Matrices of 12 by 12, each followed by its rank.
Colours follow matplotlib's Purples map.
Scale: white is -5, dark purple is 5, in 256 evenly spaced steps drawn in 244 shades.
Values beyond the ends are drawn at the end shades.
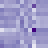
two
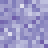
full rank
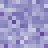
full rank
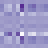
one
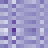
one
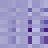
one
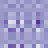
one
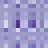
one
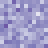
full rank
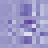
two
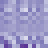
two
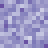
full rank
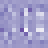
two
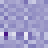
two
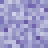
full rank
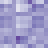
two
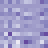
two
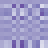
one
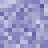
full rank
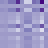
one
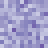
full rank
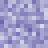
full rank
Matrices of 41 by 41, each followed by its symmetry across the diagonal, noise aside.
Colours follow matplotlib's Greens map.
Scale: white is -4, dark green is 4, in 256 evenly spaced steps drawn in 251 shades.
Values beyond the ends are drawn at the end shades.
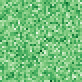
neither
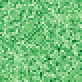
symmetric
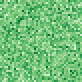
symmetric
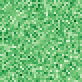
symmetric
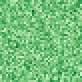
neither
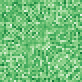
symmetric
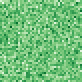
neither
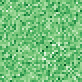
symmetric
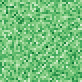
symmetric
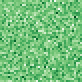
neither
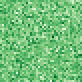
neither
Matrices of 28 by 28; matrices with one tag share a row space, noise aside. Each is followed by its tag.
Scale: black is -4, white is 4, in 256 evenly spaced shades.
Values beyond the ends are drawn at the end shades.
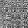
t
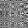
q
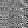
q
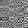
q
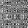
t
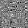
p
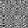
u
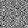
u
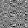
p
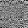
q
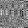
q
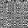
t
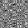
p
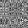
q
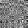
q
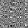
p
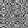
u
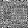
t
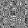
p
